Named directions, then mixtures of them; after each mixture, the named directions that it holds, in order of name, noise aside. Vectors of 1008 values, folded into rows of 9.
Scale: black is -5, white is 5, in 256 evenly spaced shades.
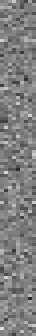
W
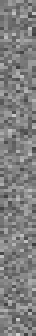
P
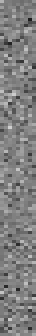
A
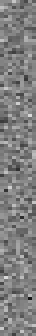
W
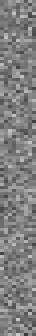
P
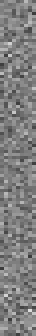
A, P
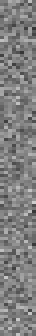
P, W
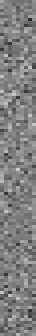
A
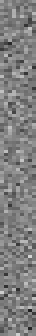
A, P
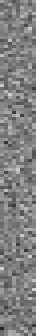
A, P, W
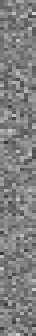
P, W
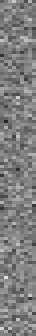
A, P, W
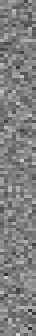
A, P, W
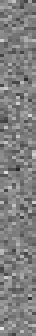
W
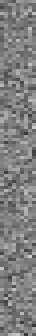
P, W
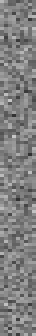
A, P
